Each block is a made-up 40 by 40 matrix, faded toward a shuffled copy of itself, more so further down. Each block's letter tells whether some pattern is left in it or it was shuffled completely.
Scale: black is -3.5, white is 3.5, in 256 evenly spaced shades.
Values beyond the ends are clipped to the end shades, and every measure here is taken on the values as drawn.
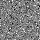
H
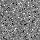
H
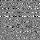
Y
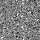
H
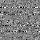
Y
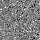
H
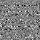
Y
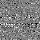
Y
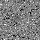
H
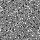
H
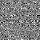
Y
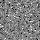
H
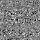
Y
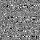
Y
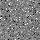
H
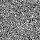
H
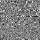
Y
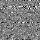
Y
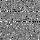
Y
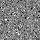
H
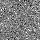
H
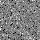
H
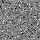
H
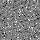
H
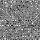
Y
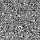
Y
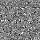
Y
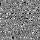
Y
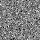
H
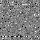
Y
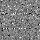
Y
